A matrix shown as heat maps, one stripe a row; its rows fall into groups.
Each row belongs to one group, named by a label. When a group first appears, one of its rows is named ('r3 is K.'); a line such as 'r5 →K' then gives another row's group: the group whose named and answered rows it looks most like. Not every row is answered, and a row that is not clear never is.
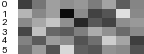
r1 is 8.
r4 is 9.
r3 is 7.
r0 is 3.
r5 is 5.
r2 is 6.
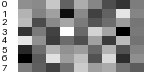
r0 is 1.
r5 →3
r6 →3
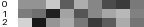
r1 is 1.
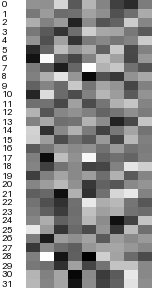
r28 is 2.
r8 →6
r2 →8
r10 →7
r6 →7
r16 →3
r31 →8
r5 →3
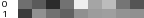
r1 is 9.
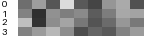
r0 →5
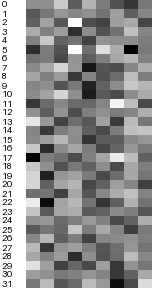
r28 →8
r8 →8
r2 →5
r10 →6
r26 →2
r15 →6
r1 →3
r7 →6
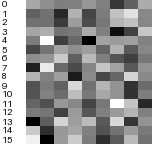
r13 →3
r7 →7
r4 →2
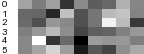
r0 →8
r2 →9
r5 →6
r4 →2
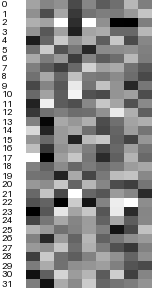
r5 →2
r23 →3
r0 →8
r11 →7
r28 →7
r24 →3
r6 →8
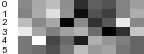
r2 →8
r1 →6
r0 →6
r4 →2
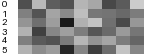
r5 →8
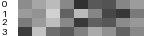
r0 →6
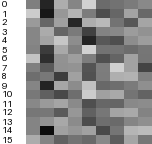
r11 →6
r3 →2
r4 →6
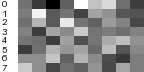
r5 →3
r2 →5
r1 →2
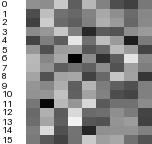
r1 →7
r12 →5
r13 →5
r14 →2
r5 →9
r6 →8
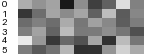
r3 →5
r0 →8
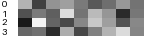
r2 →7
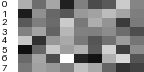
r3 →5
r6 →5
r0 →8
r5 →3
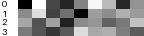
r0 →7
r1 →2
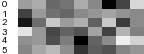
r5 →6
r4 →2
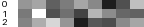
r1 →2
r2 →6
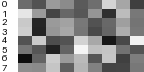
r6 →3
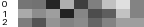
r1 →8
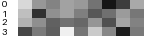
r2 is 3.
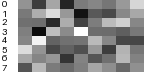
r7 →7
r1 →6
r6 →8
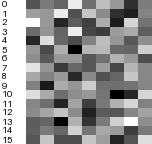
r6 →9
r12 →6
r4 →7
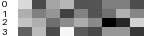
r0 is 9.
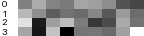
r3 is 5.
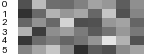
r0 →7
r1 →3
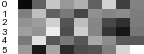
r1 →2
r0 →3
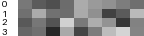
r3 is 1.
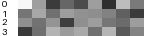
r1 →5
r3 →3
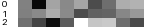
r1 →6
